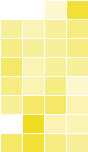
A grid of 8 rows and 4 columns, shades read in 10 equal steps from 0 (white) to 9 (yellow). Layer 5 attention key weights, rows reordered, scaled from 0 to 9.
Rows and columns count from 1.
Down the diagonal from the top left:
0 3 4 4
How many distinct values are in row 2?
3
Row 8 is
6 8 5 4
